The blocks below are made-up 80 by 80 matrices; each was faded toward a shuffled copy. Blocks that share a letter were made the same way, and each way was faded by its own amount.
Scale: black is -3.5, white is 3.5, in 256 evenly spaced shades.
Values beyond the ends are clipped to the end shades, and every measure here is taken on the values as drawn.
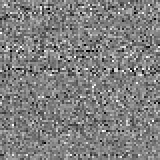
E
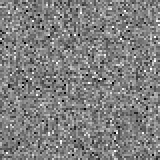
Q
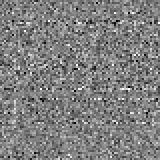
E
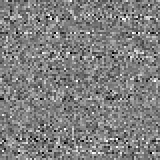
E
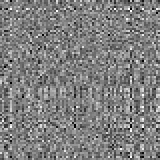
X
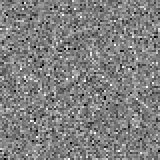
Q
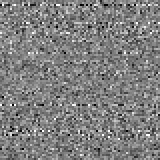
E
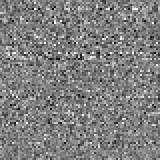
E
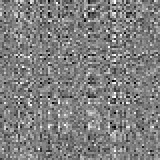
X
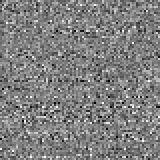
E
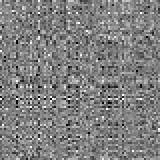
X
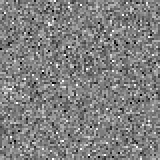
Q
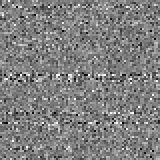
E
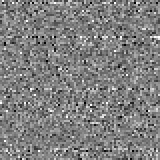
E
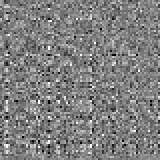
X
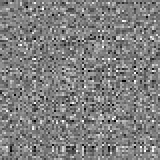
X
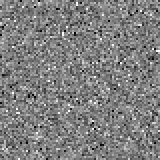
Q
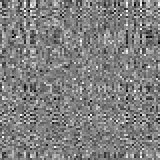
X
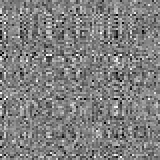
X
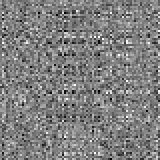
X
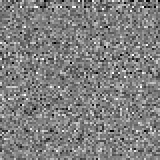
E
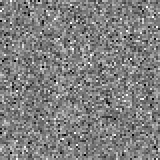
Q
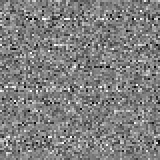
E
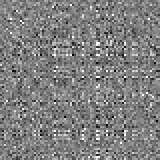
X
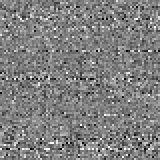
E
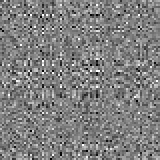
X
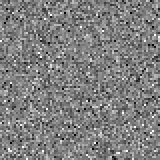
Q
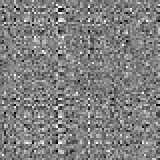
X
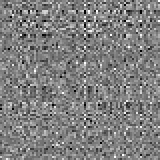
X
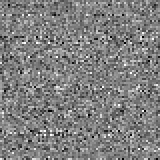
E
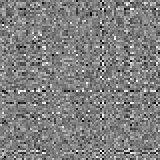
X
